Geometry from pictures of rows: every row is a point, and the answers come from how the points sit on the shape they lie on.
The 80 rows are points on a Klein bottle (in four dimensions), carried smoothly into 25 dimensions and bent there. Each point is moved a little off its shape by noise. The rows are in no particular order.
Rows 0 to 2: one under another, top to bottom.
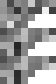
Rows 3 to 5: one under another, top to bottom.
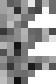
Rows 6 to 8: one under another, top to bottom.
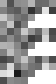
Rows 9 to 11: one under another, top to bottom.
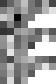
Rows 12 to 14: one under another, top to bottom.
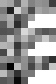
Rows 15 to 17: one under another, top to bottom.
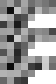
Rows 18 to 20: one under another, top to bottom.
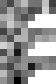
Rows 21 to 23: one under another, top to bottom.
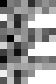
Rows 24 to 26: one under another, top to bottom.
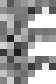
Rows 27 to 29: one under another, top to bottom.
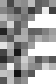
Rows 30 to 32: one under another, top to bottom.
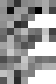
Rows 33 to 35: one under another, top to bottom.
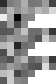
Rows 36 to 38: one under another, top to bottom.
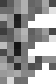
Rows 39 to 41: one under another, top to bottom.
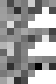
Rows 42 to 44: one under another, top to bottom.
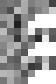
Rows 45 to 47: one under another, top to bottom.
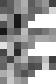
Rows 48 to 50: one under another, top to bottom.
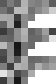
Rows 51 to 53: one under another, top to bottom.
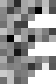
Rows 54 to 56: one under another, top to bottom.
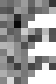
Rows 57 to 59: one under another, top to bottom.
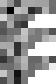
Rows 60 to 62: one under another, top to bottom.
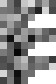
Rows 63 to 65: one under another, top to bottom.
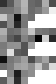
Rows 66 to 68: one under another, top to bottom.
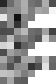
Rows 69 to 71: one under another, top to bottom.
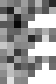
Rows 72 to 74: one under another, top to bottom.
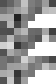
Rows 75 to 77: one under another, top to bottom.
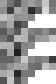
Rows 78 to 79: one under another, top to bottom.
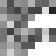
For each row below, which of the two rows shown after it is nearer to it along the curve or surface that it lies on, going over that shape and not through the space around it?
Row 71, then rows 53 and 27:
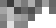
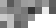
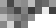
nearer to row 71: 27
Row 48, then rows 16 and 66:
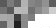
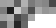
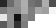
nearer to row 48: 16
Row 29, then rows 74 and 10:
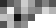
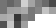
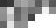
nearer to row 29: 10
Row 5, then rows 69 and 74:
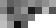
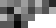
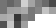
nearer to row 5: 69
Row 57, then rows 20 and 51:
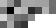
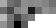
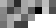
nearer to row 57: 51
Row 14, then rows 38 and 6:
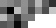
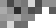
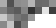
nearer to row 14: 6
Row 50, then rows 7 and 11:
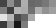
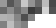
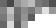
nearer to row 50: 11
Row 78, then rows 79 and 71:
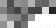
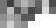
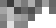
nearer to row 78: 71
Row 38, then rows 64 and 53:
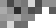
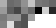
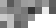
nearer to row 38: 64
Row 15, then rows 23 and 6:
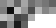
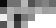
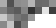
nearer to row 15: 23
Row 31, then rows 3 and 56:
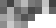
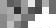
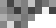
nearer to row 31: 3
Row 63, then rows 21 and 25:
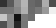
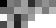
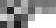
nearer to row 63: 21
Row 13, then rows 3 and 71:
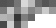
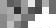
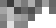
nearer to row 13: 71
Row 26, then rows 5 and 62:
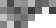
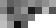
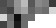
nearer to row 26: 5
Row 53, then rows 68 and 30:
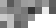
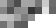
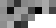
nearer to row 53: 68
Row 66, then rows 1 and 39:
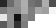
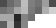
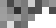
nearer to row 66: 1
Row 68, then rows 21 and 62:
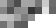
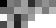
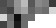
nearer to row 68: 62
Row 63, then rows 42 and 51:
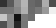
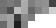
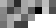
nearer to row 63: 42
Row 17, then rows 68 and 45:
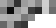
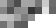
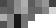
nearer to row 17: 68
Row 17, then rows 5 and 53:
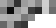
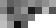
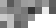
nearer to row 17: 53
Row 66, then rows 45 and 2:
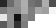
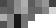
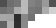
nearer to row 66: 45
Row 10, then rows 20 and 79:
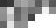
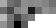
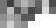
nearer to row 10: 79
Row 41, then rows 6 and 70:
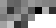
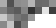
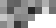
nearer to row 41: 6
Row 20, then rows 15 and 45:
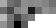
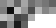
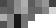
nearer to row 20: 45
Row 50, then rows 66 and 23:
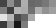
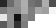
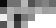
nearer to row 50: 23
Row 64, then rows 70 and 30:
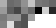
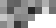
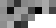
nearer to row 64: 30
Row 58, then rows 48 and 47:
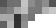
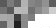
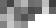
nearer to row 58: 48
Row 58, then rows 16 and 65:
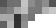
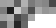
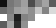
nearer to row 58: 16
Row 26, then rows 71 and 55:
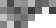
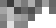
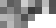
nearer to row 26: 71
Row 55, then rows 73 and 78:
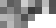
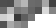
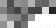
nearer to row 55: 73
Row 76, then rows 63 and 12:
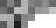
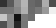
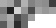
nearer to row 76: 12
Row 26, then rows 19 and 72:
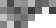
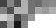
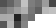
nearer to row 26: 72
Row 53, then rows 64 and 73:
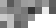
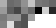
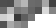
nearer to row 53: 73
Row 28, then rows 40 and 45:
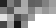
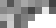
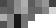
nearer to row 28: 45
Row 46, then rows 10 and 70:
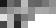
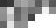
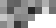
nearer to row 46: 10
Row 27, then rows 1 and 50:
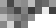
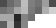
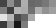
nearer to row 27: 1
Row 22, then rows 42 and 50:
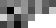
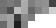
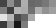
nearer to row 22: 50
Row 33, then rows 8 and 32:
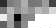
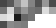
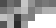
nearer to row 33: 8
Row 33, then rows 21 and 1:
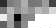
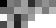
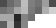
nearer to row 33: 21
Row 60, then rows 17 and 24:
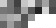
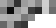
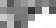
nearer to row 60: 17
